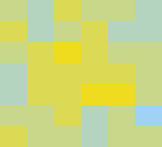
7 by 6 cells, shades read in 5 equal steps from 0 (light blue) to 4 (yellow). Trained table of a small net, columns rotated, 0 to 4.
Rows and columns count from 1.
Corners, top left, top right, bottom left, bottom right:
2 1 3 2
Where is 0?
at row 6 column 6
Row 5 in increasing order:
1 2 3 3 4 4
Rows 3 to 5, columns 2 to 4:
3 4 3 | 3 3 3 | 3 3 4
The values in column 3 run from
2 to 4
